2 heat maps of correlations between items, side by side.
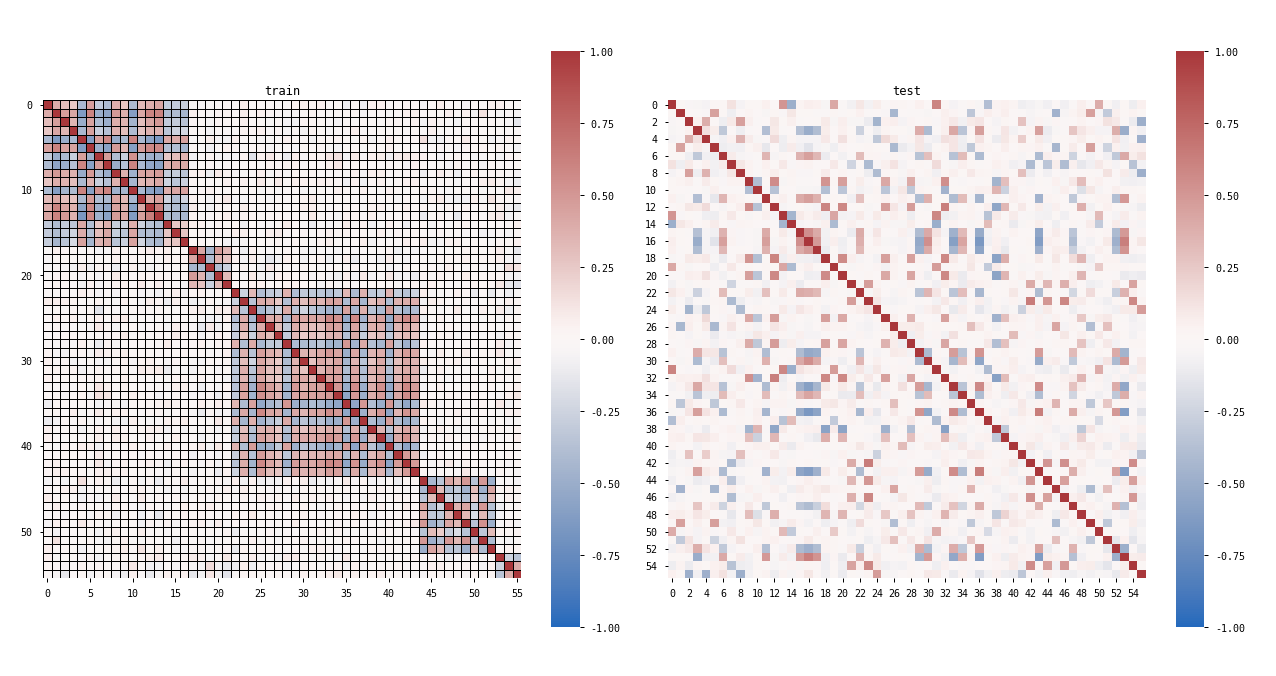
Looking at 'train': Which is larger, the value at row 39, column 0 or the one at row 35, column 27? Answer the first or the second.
the first
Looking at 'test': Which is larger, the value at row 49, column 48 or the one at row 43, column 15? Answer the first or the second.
the first
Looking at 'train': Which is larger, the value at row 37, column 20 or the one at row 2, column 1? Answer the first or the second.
the second
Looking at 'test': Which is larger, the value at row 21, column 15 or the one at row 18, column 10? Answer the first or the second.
the first
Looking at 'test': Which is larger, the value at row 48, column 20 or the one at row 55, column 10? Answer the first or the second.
the first
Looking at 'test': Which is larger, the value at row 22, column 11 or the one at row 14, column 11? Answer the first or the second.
the first
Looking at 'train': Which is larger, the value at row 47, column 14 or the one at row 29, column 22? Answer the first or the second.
the first
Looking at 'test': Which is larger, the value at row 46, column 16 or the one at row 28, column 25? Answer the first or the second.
the second
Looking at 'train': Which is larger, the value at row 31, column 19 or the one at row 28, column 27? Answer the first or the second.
the first
